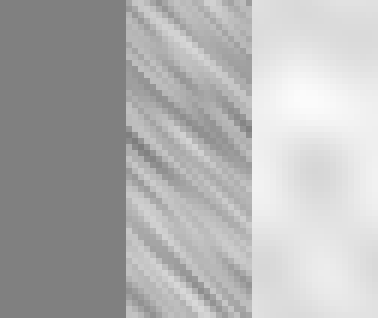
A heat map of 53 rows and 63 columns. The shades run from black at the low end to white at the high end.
The table splits into one row of 3 panels. Panel 1,1: middling, flat. Panel 1,2: high, slanting down to the right. Panel 1,3: very high, smooth, faint in contrast.
